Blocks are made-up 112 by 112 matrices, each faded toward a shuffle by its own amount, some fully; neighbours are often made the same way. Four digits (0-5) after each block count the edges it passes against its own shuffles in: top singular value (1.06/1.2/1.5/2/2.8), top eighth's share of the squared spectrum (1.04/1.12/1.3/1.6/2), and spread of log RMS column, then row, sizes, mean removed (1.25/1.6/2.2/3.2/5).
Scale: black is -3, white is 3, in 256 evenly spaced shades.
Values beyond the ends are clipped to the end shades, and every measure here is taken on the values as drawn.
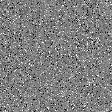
3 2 1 0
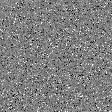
0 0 0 0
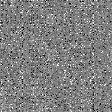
4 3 2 1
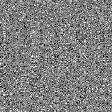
4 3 1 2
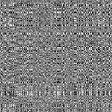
5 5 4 4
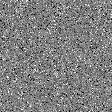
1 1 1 0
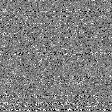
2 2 0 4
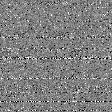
2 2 0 3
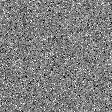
0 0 0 0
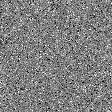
0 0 0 0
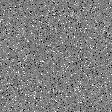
0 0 0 0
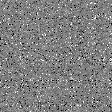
1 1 2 2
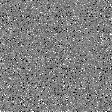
1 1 1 2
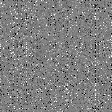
4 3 2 1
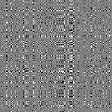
5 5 4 4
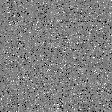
3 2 1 0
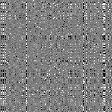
5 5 4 3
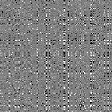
5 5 4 3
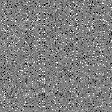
4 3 2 2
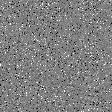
2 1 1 0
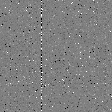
4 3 1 0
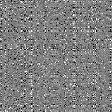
5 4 3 3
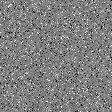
1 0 0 0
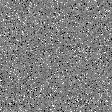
2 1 0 0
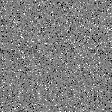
3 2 1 0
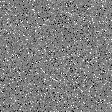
0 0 0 0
